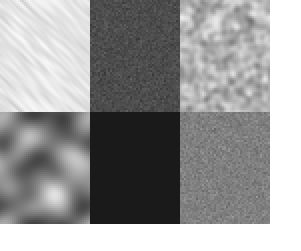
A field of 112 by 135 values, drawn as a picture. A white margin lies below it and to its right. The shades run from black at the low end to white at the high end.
The table splits into 2 rows of 3 panels. Panel 1,1: very high, slanting down to the right, faint in contrast. Panel 1,2: low, fine-grained, faint in contrast. Panel 1,3: high, blotchy. Panel 2,1: middling, smooth, strong in contrast. Panel 2,2: very low, flat. Panel 2,3: middling, fine-grained, faint in contrast.
